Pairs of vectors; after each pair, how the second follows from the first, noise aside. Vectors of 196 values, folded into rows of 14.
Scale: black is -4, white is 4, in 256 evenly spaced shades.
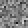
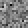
reversed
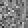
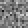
shuffled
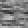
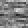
reversed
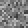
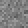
shrunk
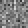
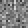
copied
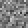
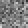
shuffled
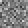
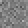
shrunk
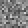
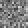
shuffled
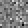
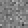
shrunk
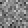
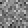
copied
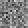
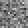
shuffled
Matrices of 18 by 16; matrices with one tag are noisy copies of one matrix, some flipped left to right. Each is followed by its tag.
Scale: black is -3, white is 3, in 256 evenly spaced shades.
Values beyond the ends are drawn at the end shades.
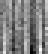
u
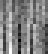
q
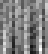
u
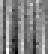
u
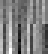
q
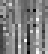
q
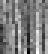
q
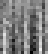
u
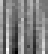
u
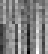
q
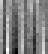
u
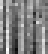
u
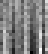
u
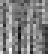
q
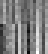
q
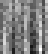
u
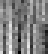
q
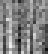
q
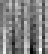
u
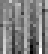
u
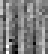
u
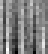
u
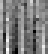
u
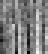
q
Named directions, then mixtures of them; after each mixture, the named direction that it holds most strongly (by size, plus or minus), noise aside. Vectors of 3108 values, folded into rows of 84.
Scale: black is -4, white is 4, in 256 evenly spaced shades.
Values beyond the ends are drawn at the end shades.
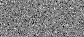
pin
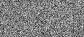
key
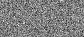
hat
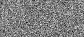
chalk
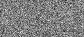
key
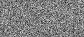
key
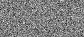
hat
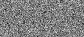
hat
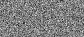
hat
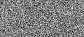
chalk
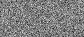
chalk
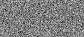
hat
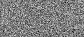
chalk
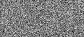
chalk
